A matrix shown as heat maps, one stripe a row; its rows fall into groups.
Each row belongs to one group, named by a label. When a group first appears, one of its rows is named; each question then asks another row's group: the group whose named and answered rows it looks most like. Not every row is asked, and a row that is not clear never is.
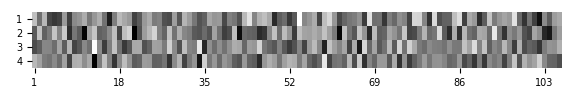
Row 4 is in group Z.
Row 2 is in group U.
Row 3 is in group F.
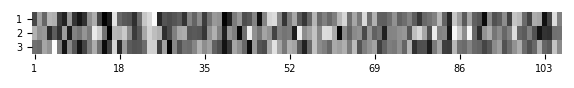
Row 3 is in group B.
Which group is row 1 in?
B
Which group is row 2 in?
U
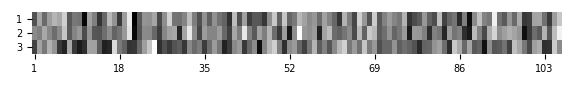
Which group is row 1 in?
U
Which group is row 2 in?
U
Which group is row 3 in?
B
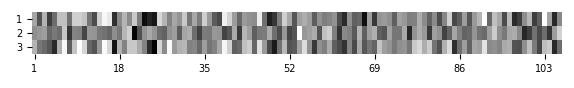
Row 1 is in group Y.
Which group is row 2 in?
U
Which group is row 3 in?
Y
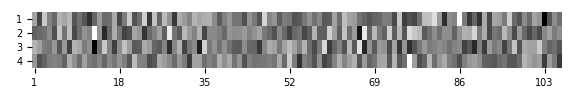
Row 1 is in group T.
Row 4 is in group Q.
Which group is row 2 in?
F
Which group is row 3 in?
Z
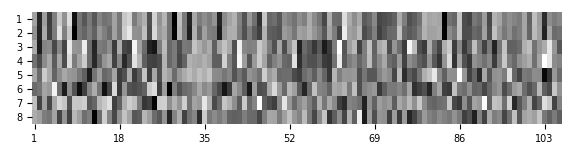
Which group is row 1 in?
T
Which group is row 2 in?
T
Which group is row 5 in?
T
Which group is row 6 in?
B
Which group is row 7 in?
Y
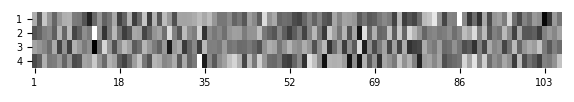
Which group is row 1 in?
T
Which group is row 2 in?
F
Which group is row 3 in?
Z
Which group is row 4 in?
F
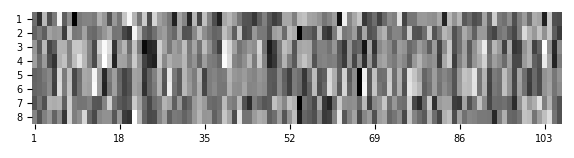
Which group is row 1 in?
T
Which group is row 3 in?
Y
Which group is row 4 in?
Y
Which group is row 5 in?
F
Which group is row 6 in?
F
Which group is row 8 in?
Q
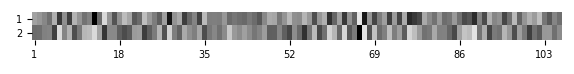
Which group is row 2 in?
F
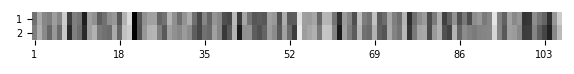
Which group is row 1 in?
U
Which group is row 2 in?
U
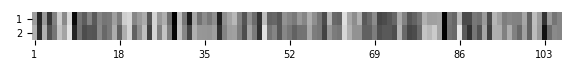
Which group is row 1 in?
T
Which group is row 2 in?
T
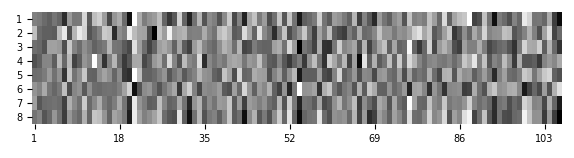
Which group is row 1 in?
Q
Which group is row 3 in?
Q
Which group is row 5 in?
Q
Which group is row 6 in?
U
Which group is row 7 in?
Q
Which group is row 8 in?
Q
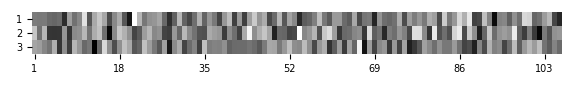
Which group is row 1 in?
Q
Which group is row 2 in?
U
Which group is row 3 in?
Z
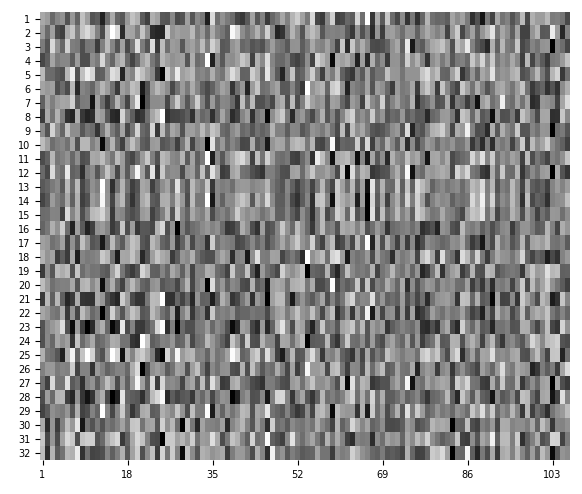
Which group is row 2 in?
Y
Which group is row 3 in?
T
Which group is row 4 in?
F
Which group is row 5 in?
Y
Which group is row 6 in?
U
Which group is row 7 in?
U
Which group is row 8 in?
B
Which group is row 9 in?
T
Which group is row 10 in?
Z
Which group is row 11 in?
F
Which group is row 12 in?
T
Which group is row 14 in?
F
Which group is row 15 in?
F
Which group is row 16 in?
B
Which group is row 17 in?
Z
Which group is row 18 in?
U
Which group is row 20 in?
Z
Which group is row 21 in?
B
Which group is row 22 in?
Z
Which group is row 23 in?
B
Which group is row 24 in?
Q
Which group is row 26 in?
U
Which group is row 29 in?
F
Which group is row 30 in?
T
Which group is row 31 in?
Y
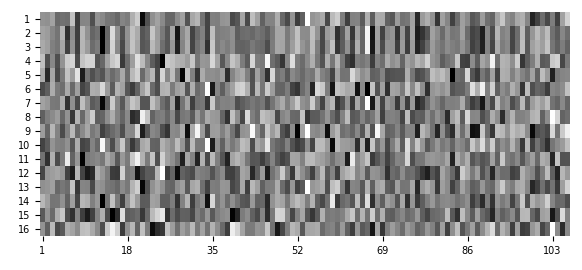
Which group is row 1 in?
U
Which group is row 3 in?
Z
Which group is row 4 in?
Y
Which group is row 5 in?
T
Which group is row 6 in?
F
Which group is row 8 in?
Q
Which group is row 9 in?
U
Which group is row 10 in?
F
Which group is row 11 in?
T
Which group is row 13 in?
U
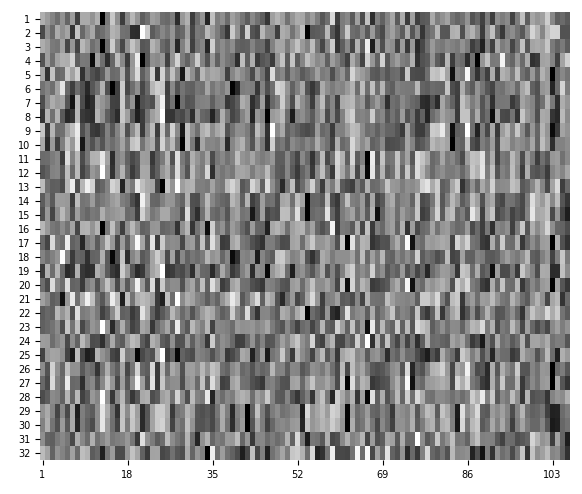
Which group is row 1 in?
Z
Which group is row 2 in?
Q
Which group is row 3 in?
Z
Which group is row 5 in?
T
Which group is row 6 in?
B
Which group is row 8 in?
B
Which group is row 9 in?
T
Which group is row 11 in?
F
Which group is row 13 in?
Y
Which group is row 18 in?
B
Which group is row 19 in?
B
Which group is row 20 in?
T
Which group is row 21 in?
Y
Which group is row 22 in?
Q
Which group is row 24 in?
Z
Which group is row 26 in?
T
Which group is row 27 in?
T
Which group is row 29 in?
U
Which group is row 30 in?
U
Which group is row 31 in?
Q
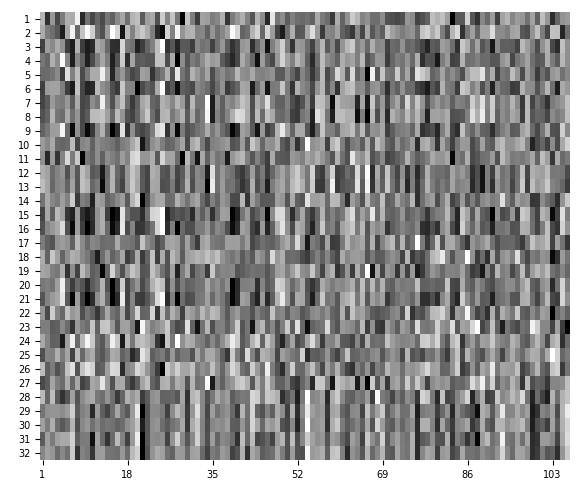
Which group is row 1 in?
T
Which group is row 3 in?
B
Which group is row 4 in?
B
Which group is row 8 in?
F
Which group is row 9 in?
B
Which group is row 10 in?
U
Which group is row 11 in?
T
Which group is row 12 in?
Z
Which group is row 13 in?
Z
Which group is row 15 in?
B
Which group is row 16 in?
B
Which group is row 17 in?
Q
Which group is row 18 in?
T
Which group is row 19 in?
Z
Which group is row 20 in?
B
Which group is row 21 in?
B
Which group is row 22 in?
T
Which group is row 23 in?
Q
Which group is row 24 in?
Y
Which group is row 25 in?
Q
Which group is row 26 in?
Y
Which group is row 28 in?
U
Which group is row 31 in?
U
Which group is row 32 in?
U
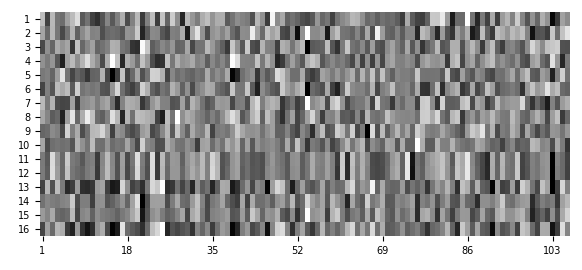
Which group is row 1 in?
T
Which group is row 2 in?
U
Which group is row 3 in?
Q
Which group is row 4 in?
Y
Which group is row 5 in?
B
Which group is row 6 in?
Q
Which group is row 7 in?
U
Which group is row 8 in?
Y
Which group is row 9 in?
F
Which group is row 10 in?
Q
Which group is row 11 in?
T
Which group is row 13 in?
B
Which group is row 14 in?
U
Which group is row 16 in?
B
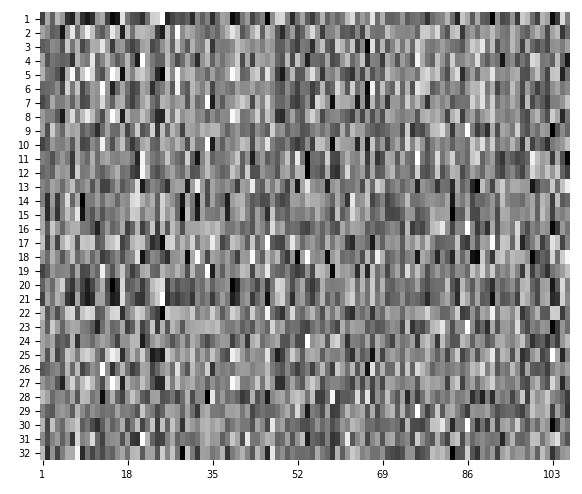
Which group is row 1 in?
B
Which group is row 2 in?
Y
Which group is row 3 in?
F
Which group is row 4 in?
Q
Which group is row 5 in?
Y
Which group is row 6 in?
F
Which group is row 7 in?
F
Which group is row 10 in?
F
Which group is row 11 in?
Q
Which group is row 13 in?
U
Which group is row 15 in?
T
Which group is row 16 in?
T
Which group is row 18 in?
U
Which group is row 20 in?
B
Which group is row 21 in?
B
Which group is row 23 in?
T
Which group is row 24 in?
U
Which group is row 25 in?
Y
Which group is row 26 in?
F
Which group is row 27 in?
Y
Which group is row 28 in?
Z
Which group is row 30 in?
T
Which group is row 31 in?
Q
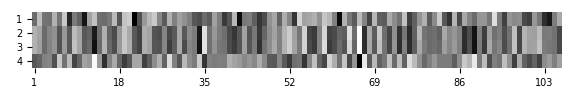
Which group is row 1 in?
U
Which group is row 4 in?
F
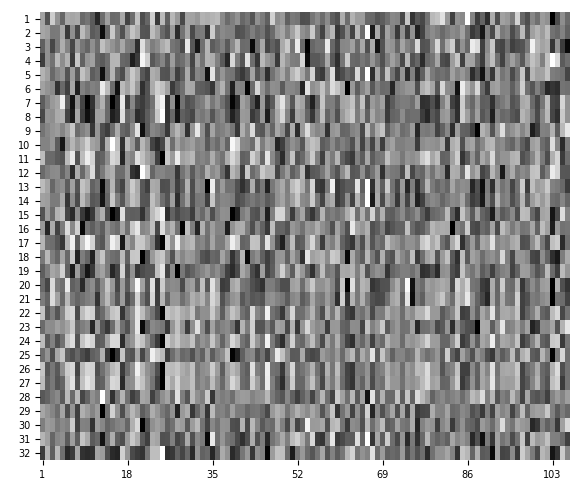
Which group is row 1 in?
T
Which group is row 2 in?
Z
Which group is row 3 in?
Q
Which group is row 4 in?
Q
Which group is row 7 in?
B
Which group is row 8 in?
B
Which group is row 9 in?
U
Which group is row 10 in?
Y
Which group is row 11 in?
Y
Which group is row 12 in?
Q
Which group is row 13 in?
Z
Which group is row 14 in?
Z
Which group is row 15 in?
B
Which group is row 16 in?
T
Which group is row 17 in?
Y
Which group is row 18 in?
U
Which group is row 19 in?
B
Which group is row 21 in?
T
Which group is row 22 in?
Y
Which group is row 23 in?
U
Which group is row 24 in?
Y
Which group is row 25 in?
B
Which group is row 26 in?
Y
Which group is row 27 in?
Y
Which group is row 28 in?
F
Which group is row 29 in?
Z
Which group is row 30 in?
U
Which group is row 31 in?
Z
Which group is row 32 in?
B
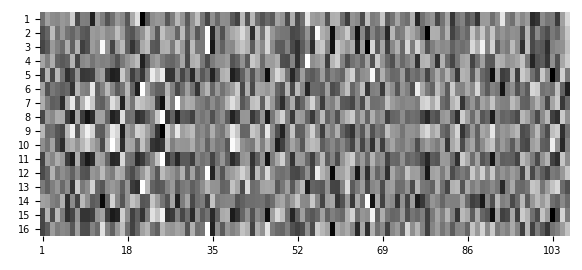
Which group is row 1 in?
U
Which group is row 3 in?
F
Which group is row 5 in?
B
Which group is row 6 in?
Q
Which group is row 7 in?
Y
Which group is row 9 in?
Y
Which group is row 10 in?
Y
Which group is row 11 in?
B
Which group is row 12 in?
F
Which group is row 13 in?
Q
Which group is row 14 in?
Z
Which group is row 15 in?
B
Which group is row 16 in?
F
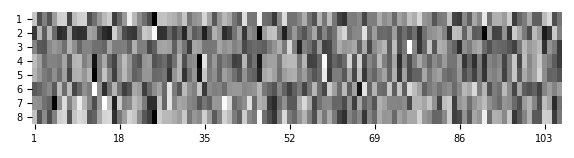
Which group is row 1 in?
Y
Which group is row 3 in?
Q
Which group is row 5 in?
Z
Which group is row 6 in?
F
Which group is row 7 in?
Y
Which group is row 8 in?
Y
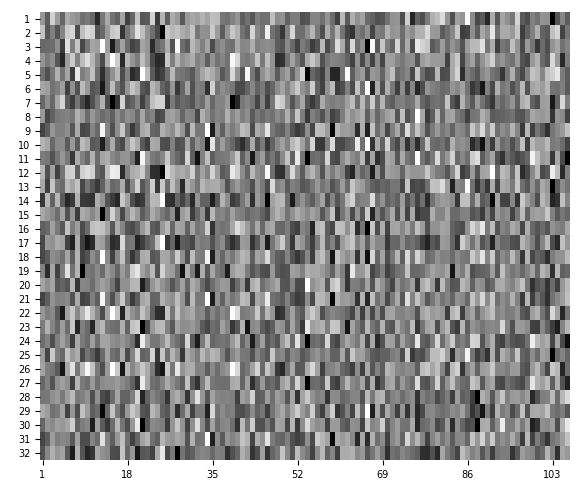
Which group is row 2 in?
Y
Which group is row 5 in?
Q
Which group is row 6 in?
Z
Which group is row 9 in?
F
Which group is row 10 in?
Z
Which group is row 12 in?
Y
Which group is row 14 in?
B
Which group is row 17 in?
B
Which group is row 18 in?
F
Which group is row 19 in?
T
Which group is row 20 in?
U
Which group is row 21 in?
F
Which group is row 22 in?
Y
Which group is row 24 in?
Q
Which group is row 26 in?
Y
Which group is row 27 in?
Q
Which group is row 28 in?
U
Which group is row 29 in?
Z
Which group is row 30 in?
U
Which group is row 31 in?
F
